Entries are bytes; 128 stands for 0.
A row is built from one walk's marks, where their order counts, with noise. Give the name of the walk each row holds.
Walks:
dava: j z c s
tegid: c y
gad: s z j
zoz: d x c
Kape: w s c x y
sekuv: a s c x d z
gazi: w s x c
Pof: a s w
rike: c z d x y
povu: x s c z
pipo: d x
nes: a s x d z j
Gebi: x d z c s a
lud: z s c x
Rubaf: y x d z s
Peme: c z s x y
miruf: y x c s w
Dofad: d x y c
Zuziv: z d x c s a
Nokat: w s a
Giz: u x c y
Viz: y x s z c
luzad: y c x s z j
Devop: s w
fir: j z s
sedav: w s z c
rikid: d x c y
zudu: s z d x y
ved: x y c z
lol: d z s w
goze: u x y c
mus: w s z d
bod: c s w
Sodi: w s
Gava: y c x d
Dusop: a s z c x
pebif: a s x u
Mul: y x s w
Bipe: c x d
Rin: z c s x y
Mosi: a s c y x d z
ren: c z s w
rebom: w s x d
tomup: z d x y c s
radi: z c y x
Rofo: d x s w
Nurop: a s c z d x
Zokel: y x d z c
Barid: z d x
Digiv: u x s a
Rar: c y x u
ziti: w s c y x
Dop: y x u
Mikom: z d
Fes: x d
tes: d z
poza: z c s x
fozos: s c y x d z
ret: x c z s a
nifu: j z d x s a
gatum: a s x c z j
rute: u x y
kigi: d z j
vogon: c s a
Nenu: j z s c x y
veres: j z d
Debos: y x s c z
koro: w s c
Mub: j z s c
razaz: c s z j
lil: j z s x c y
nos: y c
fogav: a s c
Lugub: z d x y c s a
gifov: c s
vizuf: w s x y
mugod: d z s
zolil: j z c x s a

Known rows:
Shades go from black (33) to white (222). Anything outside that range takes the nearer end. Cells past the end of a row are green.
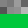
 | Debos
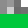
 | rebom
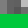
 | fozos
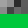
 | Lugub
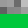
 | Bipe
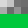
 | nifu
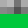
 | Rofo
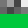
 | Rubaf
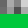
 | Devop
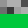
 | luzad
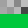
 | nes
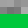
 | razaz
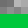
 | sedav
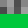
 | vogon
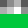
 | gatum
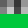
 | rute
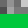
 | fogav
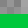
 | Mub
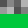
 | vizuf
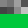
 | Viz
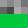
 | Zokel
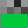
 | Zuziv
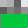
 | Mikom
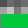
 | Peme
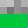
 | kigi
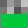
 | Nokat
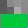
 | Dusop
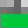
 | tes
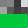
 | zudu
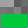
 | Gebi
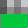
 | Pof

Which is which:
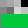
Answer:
zolil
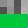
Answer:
gifov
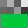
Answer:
sekuv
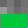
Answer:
rikid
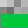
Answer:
veres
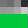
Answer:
ved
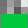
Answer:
Sodi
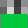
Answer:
Digiv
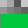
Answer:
Barid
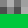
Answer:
bod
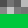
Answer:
gazi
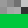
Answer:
Nurop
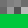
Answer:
tegid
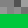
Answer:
zoz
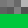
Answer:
Mosi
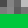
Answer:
Kape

